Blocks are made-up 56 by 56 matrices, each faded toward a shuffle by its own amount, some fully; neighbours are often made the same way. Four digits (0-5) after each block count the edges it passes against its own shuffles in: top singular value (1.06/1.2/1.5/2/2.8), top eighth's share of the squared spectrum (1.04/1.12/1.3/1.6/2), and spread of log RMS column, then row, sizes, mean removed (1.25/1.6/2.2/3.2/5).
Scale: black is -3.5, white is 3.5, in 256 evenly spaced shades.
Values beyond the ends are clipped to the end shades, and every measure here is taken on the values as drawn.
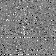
2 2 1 2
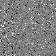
3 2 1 0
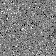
0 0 0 0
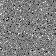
0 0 0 0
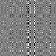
5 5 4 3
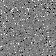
1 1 0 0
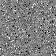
0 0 0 0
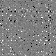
3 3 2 1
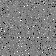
2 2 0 0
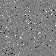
2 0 0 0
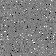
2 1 0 0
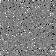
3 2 0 1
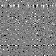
4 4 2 2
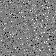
0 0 0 0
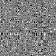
4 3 2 2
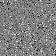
0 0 0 0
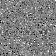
1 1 0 0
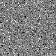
2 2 1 0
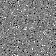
2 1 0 0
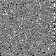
3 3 1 0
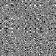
4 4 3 2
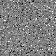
2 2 0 1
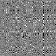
4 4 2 2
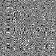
4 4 2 2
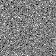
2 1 1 0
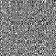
4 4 2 2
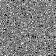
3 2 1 1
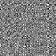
4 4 2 2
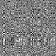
4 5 3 3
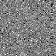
3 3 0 1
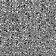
3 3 1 1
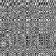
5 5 3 3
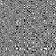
4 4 3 2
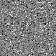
3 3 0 0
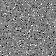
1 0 0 0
